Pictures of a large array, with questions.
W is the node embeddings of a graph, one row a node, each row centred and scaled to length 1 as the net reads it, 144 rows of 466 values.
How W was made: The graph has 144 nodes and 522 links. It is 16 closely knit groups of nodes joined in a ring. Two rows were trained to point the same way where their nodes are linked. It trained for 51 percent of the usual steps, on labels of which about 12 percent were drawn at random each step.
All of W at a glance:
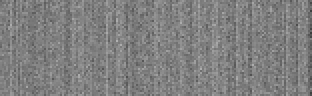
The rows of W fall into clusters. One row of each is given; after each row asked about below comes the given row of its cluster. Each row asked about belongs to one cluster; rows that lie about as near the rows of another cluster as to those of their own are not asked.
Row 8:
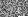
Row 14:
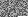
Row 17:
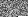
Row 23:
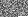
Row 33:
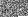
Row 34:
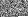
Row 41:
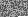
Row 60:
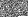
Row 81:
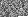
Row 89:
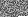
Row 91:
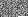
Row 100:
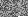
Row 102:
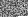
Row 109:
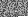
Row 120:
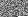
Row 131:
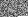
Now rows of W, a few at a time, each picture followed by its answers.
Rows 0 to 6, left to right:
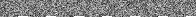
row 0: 102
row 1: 23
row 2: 102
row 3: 8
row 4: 33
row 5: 100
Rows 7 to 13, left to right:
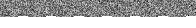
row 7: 41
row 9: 41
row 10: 8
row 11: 102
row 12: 14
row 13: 89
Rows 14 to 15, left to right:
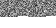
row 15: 14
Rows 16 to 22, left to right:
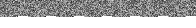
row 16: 102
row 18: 33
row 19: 23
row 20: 33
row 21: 33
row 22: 17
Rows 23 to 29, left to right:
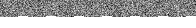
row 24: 60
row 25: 89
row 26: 91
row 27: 81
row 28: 33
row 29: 17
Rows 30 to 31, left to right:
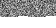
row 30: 81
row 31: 33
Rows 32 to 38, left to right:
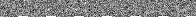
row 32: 23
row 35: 60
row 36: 120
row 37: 109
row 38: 17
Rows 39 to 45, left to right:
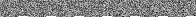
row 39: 41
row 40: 89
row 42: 120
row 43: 41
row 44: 34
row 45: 60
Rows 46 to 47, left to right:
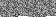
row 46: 120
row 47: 23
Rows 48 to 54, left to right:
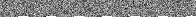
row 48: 81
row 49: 8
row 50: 91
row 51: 102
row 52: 23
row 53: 91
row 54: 60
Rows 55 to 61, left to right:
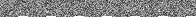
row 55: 14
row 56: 14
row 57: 60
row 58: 23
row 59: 34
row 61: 81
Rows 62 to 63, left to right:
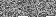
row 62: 91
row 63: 109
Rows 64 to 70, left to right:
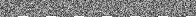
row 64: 14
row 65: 17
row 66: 23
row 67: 109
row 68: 8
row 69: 89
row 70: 109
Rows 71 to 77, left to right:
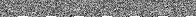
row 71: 131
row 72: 41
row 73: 102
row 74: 33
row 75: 131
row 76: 109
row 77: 60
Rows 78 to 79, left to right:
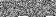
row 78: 41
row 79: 14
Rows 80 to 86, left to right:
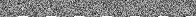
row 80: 131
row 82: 41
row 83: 91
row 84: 81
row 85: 17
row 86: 8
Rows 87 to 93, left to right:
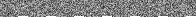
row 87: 34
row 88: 17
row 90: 33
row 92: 100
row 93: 91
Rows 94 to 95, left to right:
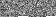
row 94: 109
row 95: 120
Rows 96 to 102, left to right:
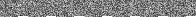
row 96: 100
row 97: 120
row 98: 91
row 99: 89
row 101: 109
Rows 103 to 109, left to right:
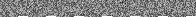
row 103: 81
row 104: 14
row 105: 102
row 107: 131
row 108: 109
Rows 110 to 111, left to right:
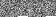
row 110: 14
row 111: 60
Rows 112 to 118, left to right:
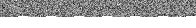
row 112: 34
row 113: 89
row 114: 81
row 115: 120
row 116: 120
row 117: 81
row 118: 81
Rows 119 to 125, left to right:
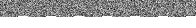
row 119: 91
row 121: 60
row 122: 81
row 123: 41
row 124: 23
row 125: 109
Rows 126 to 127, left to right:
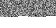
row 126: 23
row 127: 109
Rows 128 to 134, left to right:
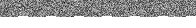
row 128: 120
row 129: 14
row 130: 41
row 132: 91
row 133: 60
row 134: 89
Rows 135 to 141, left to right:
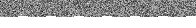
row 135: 23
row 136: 33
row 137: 91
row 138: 17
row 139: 8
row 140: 34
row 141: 41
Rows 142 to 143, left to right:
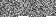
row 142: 102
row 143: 100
